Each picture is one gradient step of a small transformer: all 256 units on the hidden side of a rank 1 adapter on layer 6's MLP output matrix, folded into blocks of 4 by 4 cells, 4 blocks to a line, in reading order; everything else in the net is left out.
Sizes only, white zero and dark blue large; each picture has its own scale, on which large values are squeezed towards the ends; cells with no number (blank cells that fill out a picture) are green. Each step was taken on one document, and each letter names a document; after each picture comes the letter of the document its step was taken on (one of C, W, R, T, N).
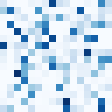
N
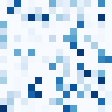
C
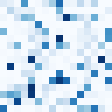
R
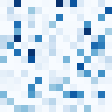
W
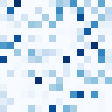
W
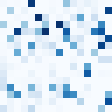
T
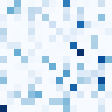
C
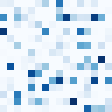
R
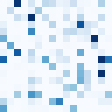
C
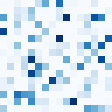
R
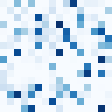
T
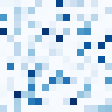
R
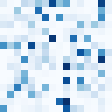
N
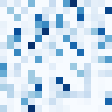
T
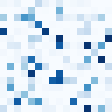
R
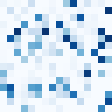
T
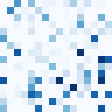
C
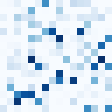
R
